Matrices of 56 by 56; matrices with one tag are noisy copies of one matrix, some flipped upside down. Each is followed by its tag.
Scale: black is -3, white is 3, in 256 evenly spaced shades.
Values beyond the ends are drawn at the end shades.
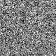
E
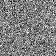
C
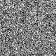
E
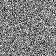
C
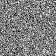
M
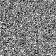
E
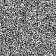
E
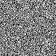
M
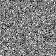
E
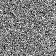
C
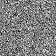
M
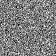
M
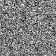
E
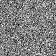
M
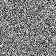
C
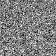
E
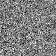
E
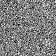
M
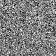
E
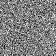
C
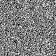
M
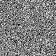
M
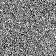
C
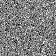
M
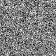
E
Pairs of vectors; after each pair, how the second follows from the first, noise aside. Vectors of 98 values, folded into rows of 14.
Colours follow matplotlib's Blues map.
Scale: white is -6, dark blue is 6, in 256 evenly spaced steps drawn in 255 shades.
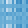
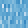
shuffled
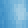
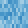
shuffled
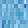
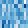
scaled up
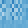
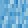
shuffled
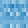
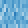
shuffled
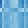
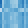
copied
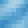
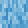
shuffled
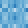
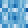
scaled up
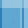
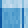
scaled up
